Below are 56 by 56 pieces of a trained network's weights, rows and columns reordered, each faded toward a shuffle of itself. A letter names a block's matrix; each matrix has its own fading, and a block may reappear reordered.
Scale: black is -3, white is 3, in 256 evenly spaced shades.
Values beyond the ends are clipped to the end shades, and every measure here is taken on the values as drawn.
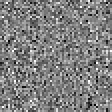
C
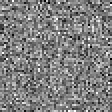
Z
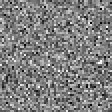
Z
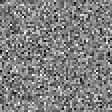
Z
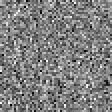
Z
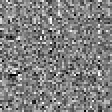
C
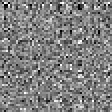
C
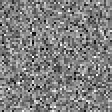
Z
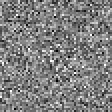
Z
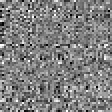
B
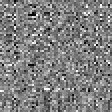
B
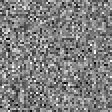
Z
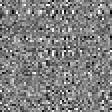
B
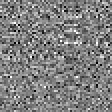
B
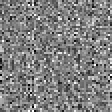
C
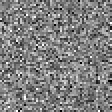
Z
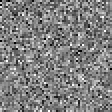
Z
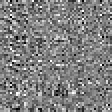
B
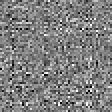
C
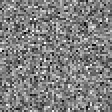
Z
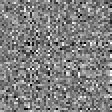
C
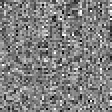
C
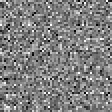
C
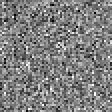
Z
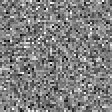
Z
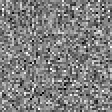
Z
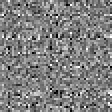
B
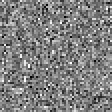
Z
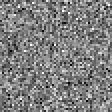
Z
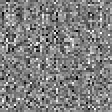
C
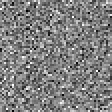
Z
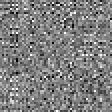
B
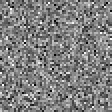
Z
